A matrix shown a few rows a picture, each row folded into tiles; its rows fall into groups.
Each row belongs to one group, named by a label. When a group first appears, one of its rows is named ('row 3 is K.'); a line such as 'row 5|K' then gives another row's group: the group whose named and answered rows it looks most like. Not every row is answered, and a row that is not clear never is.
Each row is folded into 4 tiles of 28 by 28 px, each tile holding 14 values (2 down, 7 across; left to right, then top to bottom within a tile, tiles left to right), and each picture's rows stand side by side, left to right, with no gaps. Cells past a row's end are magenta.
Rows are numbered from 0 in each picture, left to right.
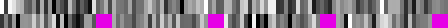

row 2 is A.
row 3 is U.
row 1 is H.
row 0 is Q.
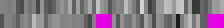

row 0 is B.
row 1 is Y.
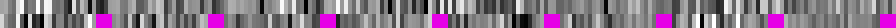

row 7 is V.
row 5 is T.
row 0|A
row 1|A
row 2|Y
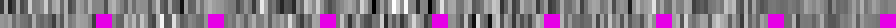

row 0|V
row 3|Y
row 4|A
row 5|H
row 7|T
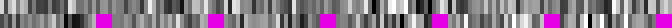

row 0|Q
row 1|H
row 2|Q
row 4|V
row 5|B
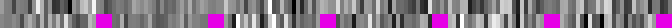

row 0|H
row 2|U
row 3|Q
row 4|U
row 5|A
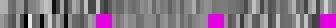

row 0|A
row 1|H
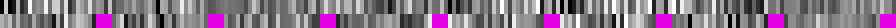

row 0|V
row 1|T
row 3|Q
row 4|V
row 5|V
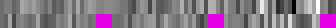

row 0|T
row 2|H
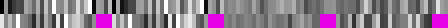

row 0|V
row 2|Y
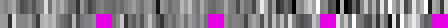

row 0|U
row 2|H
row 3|V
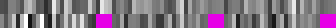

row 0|B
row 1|T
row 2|T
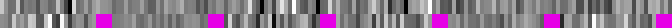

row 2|Y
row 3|H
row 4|V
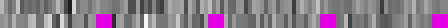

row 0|U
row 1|B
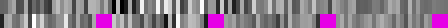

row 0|B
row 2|V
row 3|U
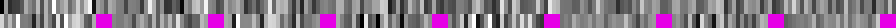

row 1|H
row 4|B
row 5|H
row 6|A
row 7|Q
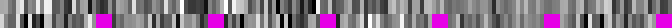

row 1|Y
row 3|B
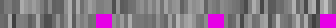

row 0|T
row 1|V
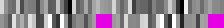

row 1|U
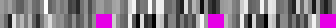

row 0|U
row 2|A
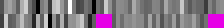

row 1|Y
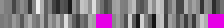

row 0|H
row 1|A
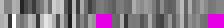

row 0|U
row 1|T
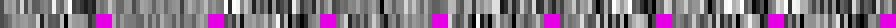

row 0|Y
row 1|H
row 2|Q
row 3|T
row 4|A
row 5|Y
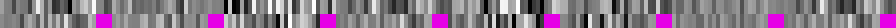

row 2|V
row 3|H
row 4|Y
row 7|H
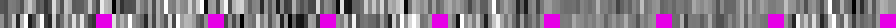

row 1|V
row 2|Q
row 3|V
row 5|H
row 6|T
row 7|U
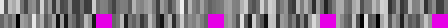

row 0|Q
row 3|A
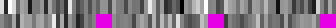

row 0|Q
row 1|H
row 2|Q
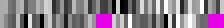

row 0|A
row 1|V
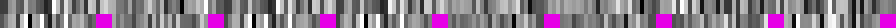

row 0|B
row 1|H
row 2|B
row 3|B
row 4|Y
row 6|Q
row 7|U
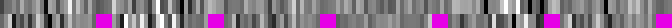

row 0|T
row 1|U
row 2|T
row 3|Q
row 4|Y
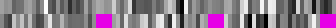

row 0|U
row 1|U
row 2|A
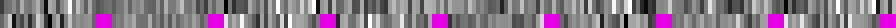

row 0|T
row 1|Y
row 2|V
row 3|B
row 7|V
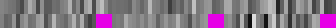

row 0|B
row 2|A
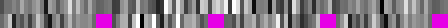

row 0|T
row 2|Q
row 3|T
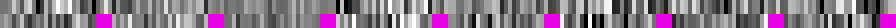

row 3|V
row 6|Q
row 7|Y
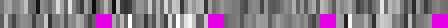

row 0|Y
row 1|V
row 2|B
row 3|U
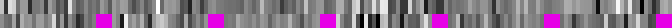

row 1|U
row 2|H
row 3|A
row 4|T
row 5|Y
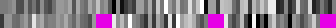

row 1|V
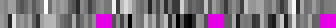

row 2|T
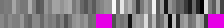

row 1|Q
